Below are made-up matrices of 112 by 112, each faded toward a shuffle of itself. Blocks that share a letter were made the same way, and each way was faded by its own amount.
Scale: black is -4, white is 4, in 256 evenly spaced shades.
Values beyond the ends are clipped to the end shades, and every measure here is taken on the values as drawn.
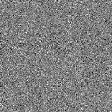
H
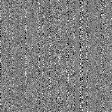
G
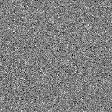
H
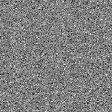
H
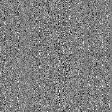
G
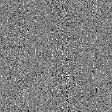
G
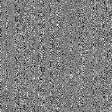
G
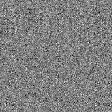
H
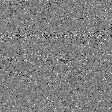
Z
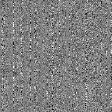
G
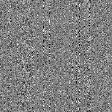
G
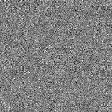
H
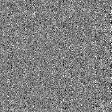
G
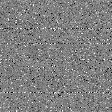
Z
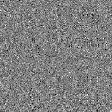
H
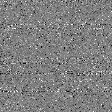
Z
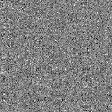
H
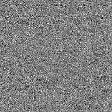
H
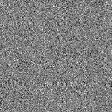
H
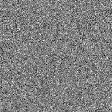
H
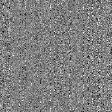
G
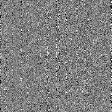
G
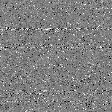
Z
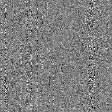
G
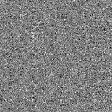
H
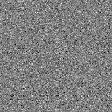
H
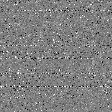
Z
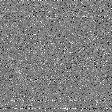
Z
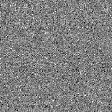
H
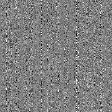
G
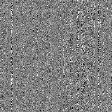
G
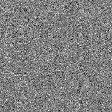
H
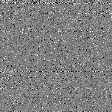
Z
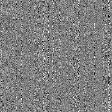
G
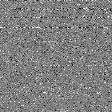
Z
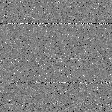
Z
